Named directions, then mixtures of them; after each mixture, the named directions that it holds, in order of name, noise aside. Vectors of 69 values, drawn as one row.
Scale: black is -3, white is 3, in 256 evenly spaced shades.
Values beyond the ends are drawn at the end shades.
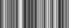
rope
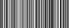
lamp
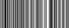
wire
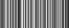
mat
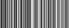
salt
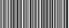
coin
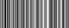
wire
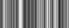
rope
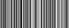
coin, salt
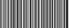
coin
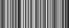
mat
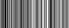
salt, wire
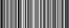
mat, salt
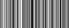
lamp, rope, salt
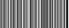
coin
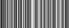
mat, salt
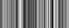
rope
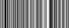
wire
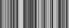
coin, rope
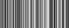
mat, wire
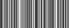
lamp, rope, salt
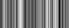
rope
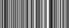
lamp, wire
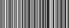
coin, wire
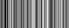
lamp, salt, wire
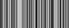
lamp, rope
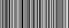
coin, mat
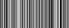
lamp, mat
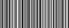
coin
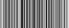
mat
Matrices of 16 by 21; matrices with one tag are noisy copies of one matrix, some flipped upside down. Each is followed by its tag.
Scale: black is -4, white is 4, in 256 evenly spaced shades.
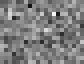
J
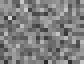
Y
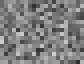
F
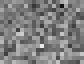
F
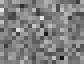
F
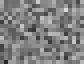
Y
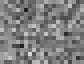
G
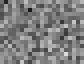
Y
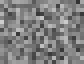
F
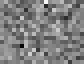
G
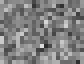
F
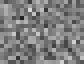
G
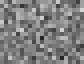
F
